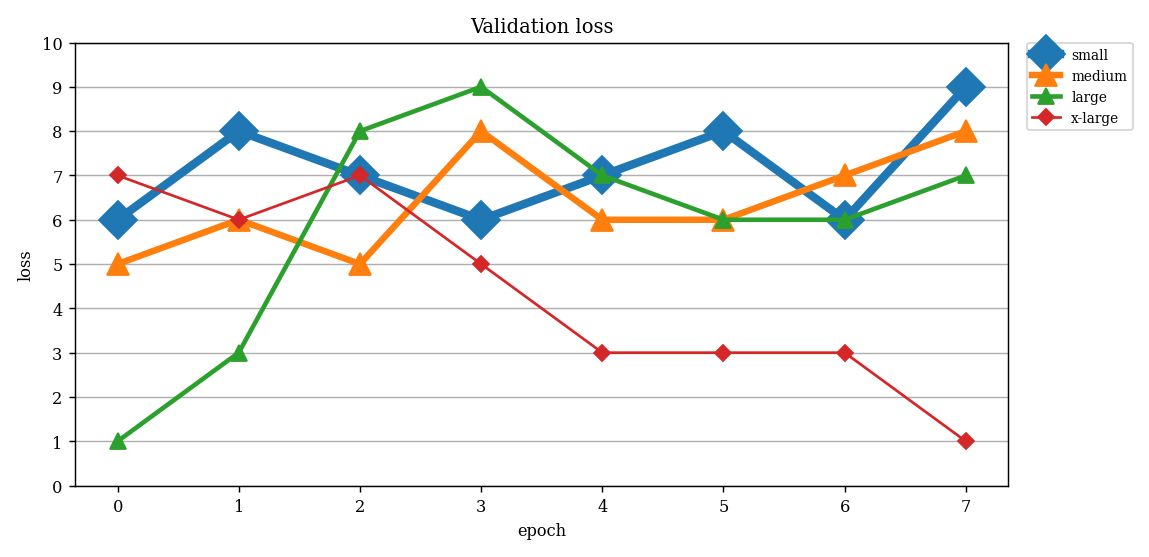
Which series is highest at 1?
small
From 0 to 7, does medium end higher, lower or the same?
higher
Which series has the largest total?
small
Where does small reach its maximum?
7
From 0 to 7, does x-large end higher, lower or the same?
lower
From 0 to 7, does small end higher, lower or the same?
higher
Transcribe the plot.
Title: Validation loss
x-axis: epoch, ticks 0 1 2 3 4 5 6 7
y-axis: loss, ticks 0 1 2 3 4 5 6 7 8 9 10
Legend: small, medium, large, x-large
Values:
small: 6 8 7 6 7 8 6 9
medium: 5 6 5 8 6 6 7 8
large: 1 3 8 9 7 6 6 7
x-large: 7 6 7 5 3 3 3 1
